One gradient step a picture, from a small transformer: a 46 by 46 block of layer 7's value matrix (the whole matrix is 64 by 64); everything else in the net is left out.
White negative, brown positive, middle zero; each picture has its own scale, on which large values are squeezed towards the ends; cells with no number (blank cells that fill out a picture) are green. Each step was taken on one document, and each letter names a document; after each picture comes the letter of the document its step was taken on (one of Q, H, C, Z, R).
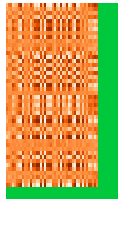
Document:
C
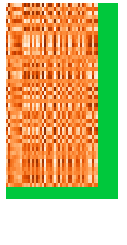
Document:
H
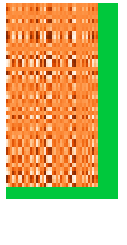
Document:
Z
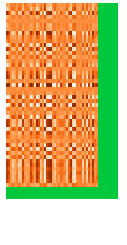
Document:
Z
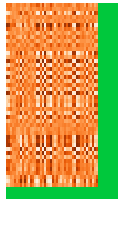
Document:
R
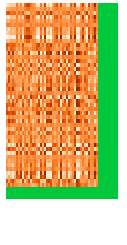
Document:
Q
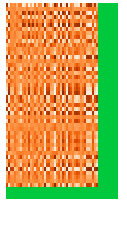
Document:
H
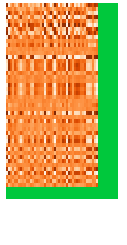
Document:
H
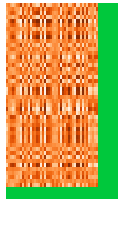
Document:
C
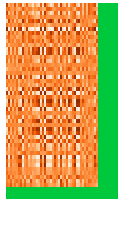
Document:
C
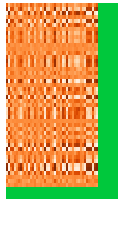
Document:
H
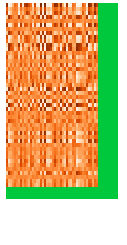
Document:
Q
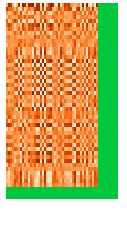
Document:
R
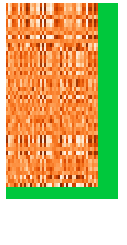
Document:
Q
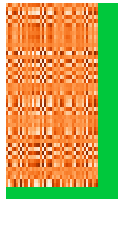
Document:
R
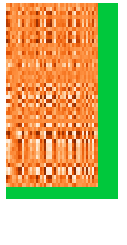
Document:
Z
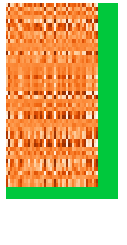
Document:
H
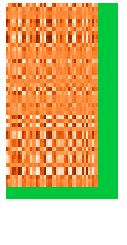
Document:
Z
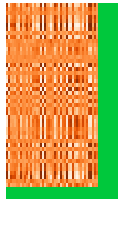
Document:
Q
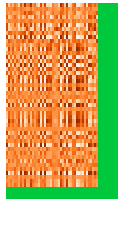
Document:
Q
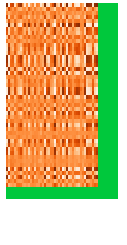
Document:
H
